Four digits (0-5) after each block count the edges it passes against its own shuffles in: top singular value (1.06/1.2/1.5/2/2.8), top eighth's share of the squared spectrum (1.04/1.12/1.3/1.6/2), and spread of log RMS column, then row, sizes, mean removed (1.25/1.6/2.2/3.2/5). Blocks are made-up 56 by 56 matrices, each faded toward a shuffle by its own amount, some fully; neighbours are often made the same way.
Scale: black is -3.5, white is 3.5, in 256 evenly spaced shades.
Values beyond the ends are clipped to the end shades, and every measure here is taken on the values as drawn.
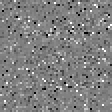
2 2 0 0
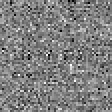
3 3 1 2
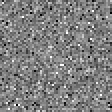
1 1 0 0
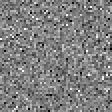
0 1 0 0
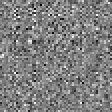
4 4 2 2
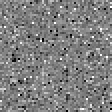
2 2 0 0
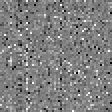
3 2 1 0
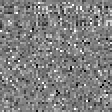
3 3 1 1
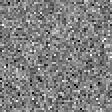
0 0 0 0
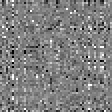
4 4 3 2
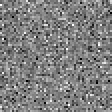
2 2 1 0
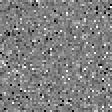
0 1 0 0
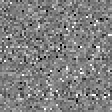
1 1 0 1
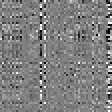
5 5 3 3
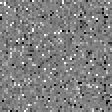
1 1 0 0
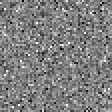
1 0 0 0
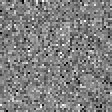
2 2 0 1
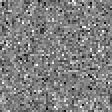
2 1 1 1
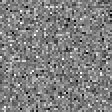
0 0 0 0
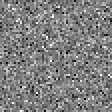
1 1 0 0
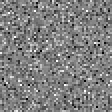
1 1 0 0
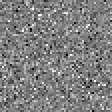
0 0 0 0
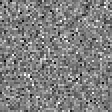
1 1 0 0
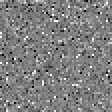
1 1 0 0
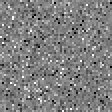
0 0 0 0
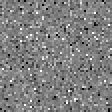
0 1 0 0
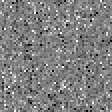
1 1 0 0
